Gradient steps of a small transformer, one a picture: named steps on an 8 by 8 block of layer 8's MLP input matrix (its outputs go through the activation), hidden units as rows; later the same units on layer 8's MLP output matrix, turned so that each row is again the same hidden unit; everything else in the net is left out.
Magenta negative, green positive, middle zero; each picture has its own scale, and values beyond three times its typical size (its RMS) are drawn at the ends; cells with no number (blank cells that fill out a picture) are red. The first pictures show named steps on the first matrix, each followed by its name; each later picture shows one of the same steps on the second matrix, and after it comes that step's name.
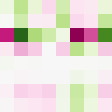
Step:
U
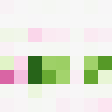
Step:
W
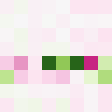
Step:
W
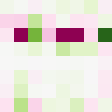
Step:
U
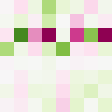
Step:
U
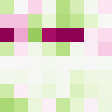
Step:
U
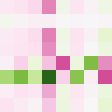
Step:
W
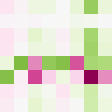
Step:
W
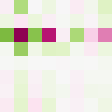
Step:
U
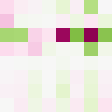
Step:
U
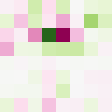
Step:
U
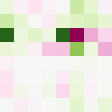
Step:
U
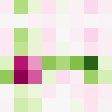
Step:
W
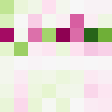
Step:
U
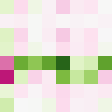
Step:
W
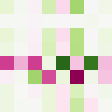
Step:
W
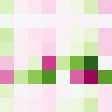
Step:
W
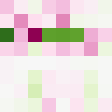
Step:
U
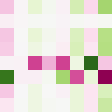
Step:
W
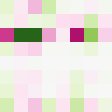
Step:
U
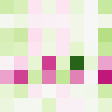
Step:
W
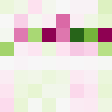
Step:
U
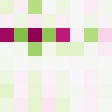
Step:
U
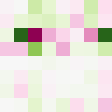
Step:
U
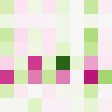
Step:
W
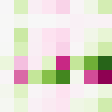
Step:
W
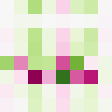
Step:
W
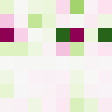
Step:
U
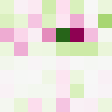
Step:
U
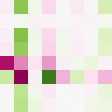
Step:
W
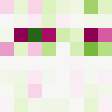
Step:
U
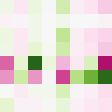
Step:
W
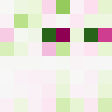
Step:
U
